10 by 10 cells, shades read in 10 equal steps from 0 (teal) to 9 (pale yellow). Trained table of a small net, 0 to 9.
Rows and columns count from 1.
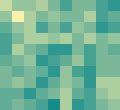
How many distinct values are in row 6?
5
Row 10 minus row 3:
0 -1 -3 0 -4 4 -4 -2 3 3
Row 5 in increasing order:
1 1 2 2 3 3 4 4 4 6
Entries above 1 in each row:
9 10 9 10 8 9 8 8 9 8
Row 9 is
3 3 1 3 4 6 3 2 5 6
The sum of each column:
36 48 44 31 29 40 36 30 36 39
